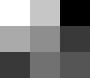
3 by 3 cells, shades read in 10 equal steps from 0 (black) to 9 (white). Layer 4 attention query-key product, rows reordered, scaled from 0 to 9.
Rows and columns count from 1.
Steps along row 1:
down down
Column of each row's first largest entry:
1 1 2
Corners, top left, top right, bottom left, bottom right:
9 0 2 3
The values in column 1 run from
2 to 9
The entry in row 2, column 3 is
2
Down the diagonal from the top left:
9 5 3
